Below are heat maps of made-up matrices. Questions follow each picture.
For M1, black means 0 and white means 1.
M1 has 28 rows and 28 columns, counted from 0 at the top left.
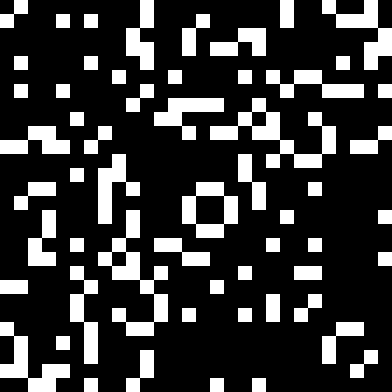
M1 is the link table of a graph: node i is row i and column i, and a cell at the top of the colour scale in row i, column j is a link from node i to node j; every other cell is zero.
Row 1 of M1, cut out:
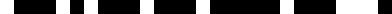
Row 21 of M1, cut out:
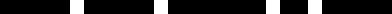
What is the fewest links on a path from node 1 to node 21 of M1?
4
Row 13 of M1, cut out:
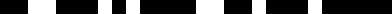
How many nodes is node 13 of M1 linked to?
8
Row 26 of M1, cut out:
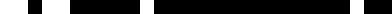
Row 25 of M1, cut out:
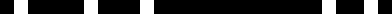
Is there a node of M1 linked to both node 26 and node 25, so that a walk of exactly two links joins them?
yes
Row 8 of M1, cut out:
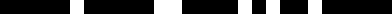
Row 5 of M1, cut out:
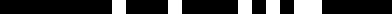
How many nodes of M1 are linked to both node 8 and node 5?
4
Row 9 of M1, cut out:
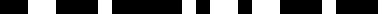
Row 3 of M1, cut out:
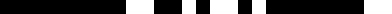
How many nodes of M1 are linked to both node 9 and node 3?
5
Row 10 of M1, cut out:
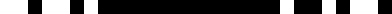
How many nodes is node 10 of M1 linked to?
9
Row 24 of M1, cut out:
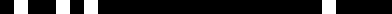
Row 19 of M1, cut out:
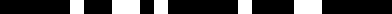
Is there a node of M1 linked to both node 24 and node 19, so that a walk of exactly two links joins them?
no
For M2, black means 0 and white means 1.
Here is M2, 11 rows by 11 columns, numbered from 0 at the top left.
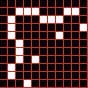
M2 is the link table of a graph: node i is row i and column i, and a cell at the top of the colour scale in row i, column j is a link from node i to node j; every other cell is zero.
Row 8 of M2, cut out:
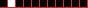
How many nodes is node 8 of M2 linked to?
1
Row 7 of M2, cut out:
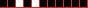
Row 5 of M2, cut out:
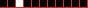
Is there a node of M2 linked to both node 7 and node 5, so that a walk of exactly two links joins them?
yes
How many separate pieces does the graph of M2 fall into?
2
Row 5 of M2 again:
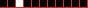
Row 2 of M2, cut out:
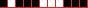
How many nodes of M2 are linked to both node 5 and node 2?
0
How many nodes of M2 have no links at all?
1
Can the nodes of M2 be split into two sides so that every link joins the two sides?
yes
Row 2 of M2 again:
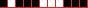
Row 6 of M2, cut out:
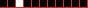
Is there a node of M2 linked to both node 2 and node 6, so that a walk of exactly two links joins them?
no
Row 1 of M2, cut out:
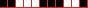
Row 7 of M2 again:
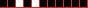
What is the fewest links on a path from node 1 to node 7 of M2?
2
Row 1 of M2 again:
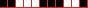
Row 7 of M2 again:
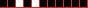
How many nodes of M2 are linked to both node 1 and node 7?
2
